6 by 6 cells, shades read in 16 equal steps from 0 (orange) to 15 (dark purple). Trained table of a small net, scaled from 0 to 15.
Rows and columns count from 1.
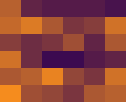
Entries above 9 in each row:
5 1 3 5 1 1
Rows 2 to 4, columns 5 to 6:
9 3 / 12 6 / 13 12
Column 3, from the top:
13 6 10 15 1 8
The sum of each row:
70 34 55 69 33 36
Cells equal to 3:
3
